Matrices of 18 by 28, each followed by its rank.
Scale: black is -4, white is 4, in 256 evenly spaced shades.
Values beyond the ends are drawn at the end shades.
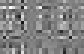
three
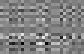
two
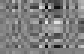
two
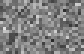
full rank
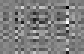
two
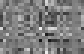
three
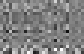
three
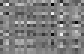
two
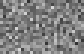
full rank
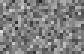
full rank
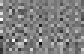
three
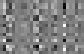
two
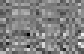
three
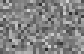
full rank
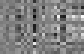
two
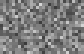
full rank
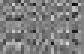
three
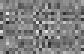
three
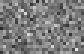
full rank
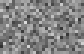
full rank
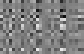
two
